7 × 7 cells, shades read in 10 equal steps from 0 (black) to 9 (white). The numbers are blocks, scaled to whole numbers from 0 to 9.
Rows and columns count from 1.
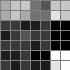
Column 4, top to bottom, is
4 4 1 2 1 0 1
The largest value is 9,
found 3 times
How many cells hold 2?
13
